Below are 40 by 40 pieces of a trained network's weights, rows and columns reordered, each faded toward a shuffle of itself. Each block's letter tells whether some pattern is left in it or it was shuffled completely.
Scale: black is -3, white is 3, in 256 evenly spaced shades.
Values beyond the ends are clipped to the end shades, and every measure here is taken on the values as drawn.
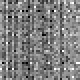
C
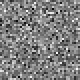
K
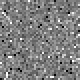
K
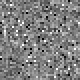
K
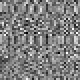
C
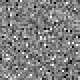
K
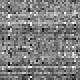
C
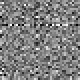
C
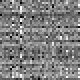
C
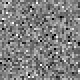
K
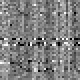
C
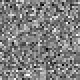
K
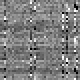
C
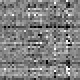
C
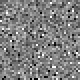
K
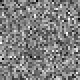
K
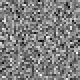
K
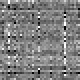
C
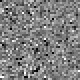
K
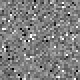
K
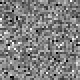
K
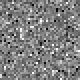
K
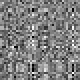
C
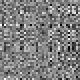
C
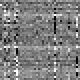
C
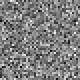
K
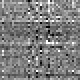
C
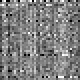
C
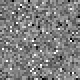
K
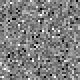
K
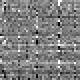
C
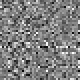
C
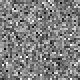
K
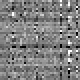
C
